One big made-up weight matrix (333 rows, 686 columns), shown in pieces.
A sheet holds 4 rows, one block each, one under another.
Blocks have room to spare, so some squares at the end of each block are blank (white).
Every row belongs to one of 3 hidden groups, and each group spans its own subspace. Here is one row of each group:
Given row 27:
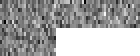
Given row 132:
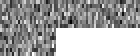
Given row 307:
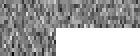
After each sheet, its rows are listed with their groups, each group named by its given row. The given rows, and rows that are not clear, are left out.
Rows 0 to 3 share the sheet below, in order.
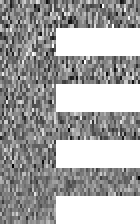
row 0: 132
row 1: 132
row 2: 307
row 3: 27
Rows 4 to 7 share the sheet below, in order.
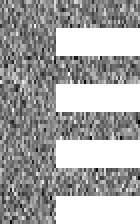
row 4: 307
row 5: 307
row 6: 27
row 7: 27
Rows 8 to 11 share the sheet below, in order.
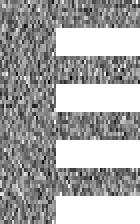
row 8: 307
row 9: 132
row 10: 307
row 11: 307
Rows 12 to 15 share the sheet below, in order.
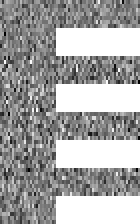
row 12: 27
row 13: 132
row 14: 132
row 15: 307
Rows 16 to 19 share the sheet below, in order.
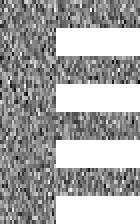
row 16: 307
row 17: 132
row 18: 27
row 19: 132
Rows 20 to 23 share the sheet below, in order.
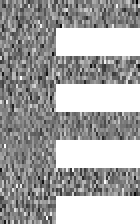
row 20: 307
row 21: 27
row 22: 27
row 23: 27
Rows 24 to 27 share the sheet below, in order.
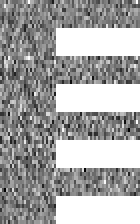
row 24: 307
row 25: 307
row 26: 132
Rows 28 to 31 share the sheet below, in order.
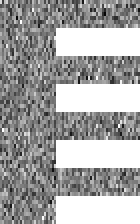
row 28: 27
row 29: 27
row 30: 132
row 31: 307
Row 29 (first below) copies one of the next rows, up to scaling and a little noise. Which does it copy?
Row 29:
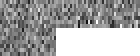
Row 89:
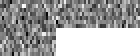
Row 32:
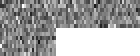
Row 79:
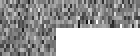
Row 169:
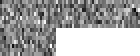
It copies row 79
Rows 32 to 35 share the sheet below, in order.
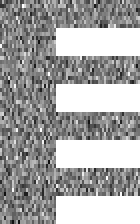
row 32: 27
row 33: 132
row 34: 132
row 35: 27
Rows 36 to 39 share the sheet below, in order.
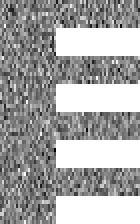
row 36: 27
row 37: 132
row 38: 27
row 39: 27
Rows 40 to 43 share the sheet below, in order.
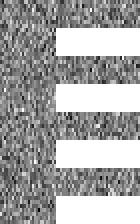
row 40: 307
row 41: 27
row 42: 27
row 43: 27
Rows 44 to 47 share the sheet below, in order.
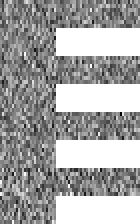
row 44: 307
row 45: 307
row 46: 27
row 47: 307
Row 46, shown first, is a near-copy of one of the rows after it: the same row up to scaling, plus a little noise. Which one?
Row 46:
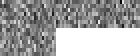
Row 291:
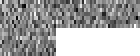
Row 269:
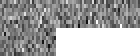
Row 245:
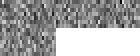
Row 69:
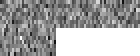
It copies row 245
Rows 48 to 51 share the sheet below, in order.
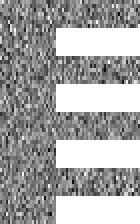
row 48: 132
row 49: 27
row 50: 27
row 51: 132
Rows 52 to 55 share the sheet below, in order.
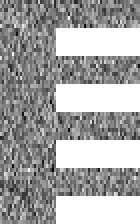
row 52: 307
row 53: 27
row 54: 307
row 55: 307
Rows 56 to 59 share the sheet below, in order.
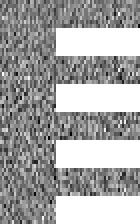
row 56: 132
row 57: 132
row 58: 132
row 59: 307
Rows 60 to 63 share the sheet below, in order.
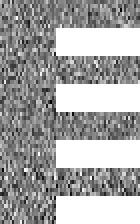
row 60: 132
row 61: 27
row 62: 27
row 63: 307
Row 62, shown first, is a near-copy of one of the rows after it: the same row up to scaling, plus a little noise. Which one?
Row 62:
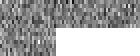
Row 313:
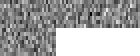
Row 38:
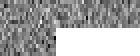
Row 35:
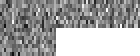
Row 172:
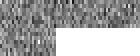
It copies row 172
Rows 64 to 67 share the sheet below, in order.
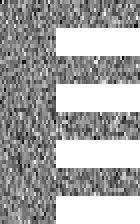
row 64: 27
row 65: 27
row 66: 307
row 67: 307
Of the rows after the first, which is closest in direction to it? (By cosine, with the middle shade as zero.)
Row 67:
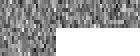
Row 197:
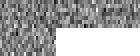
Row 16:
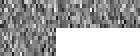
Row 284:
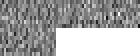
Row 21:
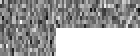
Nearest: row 16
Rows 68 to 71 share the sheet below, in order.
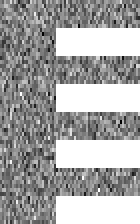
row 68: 27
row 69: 27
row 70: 132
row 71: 27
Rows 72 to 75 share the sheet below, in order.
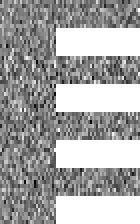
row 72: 27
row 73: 307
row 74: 27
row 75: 27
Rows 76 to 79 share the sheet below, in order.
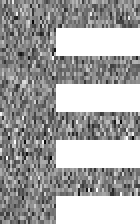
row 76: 132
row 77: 307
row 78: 132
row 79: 27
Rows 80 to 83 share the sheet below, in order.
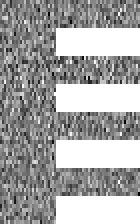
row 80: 132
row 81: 27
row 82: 132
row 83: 132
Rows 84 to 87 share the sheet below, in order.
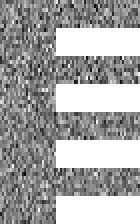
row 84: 27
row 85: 27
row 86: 307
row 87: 27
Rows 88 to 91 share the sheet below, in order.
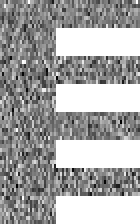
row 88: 307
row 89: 27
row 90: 132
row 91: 27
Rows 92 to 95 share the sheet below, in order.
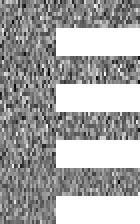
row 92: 27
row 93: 132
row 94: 27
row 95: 132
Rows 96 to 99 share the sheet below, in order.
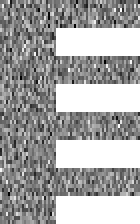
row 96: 132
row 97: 27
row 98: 132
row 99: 132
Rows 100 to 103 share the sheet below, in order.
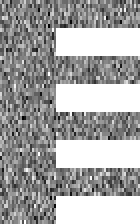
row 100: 132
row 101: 132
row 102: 27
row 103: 307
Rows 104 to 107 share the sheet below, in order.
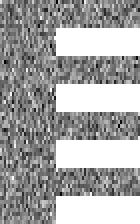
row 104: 27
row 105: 307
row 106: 132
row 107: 27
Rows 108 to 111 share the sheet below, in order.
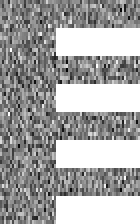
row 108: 132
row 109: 307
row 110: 132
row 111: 132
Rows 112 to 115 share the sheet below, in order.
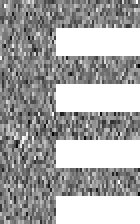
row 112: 307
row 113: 27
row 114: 307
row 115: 132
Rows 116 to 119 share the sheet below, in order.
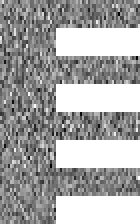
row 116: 132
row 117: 307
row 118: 27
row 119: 27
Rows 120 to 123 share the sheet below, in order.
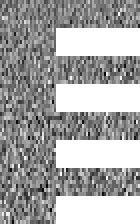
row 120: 132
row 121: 132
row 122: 27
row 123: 27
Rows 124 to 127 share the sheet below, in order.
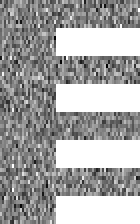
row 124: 27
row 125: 27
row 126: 307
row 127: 27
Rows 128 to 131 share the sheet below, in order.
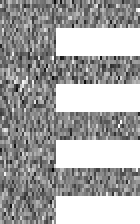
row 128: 27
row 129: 307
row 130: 132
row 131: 307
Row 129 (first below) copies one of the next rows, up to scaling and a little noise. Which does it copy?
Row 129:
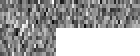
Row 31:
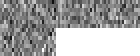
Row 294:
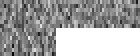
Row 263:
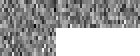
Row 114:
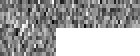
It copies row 114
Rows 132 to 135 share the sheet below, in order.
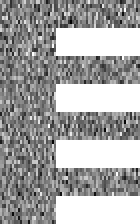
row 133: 27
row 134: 132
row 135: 307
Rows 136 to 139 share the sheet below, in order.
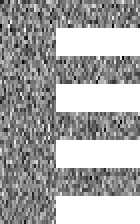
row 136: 132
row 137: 27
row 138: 132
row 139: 307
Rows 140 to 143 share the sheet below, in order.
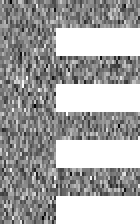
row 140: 307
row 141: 307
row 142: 132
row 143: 307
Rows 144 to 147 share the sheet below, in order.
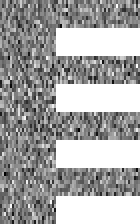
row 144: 307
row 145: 132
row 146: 27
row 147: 307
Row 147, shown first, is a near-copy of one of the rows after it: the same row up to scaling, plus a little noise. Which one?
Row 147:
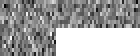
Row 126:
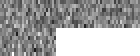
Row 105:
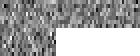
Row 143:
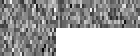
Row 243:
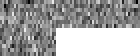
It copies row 105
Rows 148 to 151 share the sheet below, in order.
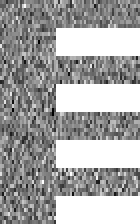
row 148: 27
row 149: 307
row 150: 307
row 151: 27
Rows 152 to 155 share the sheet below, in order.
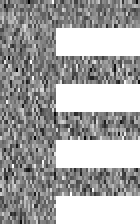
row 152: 307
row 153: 132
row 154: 307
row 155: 307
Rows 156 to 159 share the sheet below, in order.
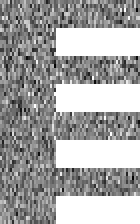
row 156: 132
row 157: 307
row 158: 27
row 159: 27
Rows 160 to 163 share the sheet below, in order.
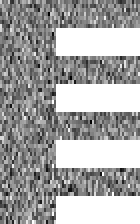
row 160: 132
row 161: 132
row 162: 307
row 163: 132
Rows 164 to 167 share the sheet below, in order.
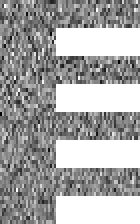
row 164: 307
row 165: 27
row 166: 27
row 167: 27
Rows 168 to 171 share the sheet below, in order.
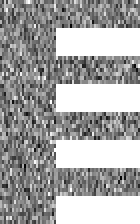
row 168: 307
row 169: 27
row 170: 307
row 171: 132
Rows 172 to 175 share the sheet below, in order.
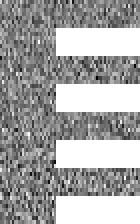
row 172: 27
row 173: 27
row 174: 132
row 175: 132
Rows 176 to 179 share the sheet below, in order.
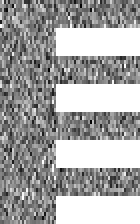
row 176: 307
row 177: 132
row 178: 307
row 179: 307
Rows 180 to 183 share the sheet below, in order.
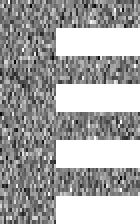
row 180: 132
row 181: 307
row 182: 132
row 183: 132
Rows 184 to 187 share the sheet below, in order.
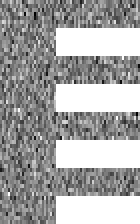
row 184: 27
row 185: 27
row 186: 307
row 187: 132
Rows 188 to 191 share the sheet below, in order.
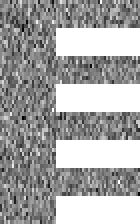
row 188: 307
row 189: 307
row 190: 27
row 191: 132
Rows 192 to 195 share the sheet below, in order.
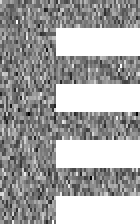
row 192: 27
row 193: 132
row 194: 307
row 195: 307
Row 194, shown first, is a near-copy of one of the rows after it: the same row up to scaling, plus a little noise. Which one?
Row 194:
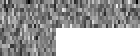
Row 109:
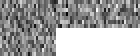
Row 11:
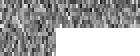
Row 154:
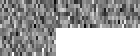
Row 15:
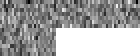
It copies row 15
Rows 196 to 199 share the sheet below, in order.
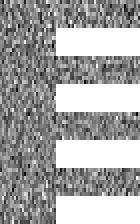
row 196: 132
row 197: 307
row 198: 307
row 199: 27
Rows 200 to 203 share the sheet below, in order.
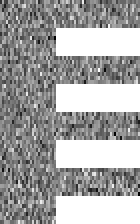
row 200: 27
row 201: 27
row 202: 27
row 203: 132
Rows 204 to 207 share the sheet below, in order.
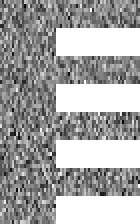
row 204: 307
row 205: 307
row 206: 27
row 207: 27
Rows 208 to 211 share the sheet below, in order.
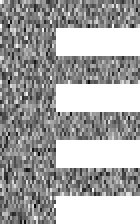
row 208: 132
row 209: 132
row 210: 27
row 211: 307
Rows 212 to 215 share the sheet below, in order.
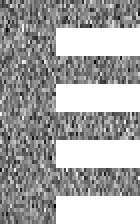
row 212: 27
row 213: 27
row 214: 132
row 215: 27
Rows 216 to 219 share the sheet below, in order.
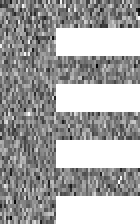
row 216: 27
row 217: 307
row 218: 307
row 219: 132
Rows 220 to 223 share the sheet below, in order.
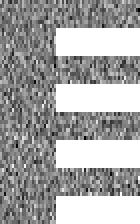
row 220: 27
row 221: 307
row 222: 307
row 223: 27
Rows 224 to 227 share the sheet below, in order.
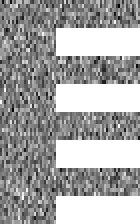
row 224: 27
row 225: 27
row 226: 132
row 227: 307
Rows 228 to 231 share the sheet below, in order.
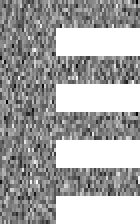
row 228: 307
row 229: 132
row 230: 307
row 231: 27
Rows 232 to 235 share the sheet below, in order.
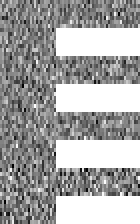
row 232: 132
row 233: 307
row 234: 307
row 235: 27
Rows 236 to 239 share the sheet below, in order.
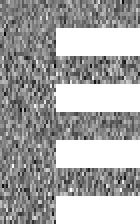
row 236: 27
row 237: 307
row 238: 307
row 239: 132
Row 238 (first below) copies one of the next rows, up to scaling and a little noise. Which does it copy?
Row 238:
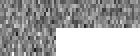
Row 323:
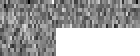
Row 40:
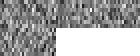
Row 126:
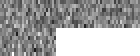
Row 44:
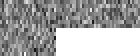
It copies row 126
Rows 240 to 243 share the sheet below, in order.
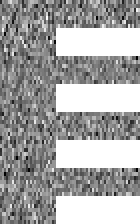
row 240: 27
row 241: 307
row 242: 132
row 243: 307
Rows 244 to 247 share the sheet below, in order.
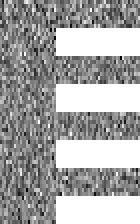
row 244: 307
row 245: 27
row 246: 132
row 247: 307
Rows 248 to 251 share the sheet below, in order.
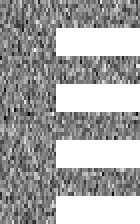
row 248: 307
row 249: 27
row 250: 307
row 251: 132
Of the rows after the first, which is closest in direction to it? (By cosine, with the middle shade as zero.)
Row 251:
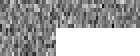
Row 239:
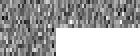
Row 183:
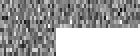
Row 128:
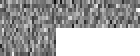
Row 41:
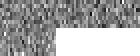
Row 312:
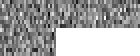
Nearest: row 239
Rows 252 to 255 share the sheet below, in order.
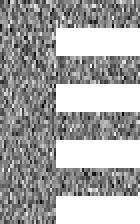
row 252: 132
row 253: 307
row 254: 27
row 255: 132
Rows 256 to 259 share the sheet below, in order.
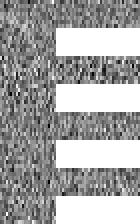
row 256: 307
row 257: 27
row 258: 132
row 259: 132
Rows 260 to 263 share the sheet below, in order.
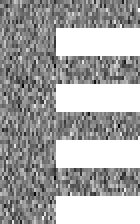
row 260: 27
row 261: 307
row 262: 132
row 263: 307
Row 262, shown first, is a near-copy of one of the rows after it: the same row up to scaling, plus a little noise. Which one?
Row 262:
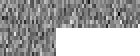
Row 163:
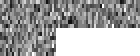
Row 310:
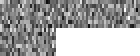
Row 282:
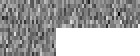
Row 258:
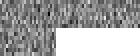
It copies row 282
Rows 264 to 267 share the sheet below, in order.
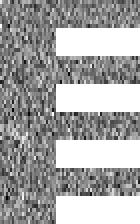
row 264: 132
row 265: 307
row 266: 307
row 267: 27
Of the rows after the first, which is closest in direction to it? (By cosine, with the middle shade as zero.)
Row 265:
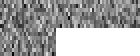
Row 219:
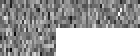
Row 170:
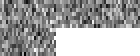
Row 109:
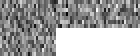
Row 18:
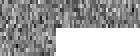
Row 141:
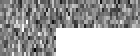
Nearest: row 109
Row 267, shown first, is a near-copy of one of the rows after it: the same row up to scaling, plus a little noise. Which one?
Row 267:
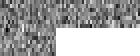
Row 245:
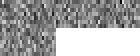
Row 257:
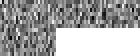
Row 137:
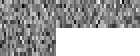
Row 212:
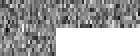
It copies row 212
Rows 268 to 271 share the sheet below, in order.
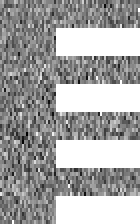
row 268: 27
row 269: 27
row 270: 307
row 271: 307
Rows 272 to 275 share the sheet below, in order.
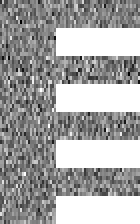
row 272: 27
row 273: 132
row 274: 132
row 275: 27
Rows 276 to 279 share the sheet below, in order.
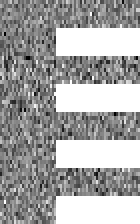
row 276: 27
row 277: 307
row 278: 132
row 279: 27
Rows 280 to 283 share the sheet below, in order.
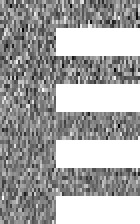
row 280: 27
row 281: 27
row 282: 132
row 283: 307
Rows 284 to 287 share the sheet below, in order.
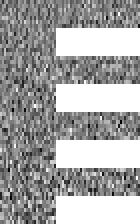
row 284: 132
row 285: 307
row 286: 132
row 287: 132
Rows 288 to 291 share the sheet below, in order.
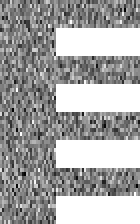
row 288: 132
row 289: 307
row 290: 27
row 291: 27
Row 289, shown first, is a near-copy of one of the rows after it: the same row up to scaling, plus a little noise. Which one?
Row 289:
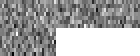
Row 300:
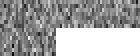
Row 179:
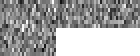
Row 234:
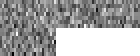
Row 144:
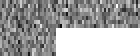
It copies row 234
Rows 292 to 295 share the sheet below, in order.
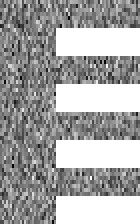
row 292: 307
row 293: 27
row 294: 307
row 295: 307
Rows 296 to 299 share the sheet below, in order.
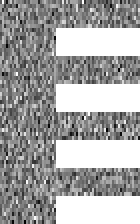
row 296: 27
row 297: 132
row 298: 132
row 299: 307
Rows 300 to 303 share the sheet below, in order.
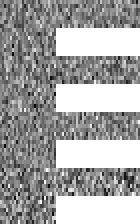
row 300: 307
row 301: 307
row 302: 27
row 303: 132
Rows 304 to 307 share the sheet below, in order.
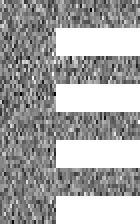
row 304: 307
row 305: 27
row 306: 27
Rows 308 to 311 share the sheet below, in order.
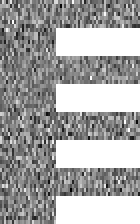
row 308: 27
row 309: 27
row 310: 132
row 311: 132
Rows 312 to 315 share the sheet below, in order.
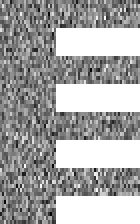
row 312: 132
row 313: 27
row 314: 307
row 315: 27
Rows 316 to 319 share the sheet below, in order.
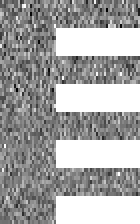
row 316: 27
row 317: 132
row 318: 27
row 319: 27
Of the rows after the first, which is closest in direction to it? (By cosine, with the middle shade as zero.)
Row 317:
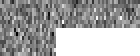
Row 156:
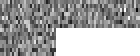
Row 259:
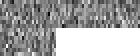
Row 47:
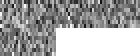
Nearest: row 259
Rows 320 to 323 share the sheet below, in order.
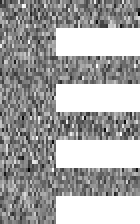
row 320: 27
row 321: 307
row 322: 132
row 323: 307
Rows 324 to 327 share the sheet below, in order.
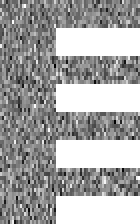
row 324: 27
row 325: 307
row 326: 132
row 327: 27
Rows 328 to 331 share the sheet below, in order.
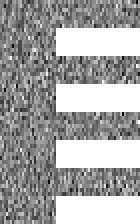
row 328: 307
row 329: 27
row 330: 27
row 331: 132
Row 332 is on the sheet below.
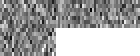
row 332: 307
